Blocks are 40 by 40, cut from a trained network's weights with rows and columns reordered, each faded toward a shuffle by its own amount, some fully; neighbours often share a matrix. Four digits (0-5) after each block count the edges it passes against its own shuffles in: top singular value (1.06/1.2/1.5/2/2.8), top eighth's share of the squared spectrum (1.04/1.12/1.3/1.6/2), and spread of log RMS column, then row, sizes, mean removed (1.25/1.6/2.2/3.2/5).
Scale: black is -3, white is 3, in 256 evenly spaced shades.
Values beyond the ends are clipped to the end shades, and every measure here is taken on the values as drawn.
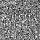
2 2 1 0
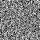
0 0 0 0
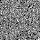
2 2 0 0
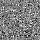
2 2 0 1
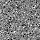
0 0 0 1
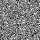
0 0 0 0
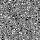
1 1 0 0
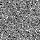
0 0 0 0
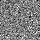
0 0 0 0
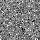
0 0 0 0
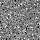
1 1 0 0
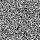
0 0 0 0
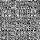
3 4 1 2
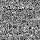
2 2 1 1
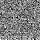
2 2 0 0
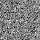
1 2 0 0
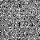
2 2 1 0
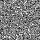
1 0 0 0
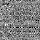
3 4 1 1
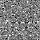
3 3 0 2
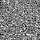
3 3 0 1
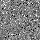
1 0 0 0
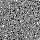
1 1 0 0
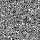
0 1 0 0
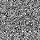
2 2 0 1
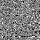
2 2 1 1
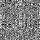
3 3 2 2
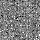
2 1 0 1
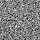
1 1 0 0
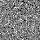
1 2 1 0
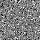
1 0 0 0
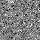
0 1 0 0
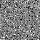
1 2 0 1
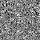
2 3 0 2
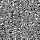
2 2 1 1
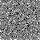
1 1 0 1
